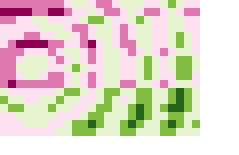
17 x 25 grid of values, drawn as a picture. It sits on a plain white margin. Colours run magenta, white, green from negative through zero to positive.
The ninth with the highest average is the bottom right. Values rise toward the bottom right. Rings spread out from the middle left. Overall the values sit about 50% of the way up the scale.
